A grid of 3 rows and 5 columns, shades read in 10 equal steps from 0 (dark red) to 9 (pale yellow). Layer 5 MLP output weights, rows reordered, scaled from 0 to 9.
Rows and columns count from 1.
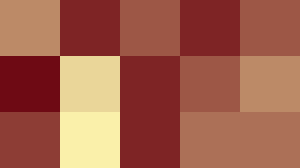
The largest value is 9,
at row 3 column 2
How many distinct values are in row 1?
3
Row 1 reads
5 1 3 1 3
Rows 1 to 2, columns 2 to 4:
1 3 1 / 8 1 3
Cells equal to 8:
1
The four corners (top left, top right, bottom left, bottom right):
5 3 2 4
